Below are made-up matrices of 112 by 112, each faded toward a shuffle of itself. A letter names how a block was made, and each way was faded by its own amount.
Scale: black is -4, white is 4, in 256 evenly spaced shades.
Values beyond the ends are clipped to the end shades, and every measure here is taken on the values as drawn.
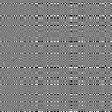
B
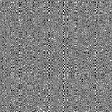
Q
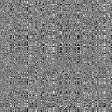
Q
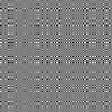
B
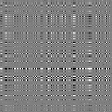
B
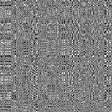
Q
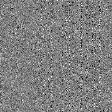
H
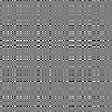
B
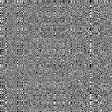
Q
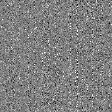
H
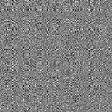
Q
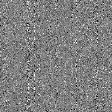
H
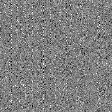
H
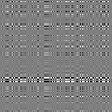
B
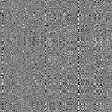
Q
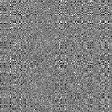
Q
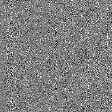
H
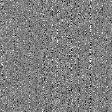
H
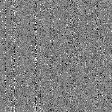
H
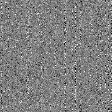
H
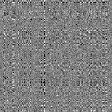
Q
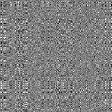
Q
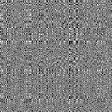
Q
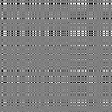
B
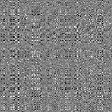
Q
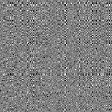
Q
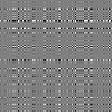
B
